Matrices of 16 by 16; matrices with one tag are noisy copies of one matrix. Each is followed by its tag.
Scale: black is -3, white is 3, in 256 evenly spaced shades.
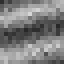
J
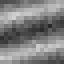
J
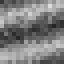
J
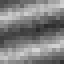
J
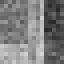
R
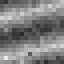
J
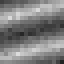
J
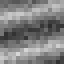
J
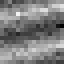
J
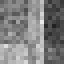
R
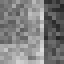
R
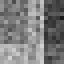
R
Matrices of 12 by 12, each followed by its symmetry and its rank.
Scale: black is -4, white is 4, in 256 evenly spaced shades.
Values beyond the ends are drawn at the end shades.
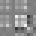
symmetric, rank two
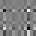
neither, rank one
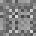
symmetric, rank two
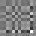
symmetric, rank one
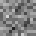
neither, full rank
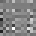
neither, rank two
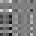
neither, rank one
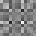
symmetric, rank two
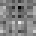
neither, rank two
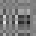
neither, rank one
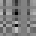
neither, rank one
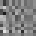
neither, rank two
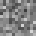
neither, full rank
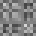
symmetric, rank two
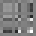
symmetric, rank one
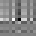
neither, rank one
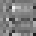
neither, rank two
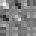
symmetric, rank two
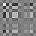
symmetric, rank one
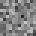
neither, full rank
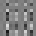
neither, rank one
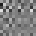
neither, rank two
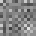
symmetric, rank two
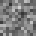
neither, full rank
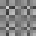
symmetric, rank one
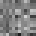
neither, rank two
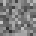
neither, full rank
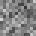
neither, full rank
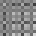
symmetric, rank one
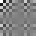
symmetric, rank one
